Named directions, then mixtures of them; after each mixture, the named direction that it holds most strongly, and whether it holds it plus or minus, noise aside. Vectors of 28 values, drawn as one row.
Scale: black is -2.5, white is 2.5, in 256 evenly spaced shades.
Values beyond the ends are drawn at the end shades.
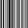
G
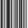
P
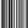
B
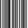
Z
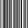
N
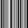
Z, minus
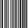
G, minus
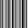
N, minus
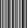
Z, plus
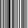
Z, plus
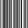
N, plus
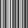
P, minus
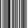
Z, plus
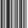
P, plus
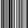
B, plus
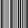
Z, minus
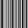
N, minus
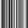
B, plus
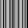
P, minus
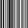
G, plus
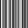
P, minus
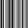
G, plus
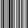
G, plus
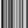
B, plus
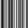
B, plus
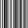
G, minus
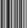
P, plus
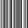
N, plus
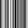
B, minus
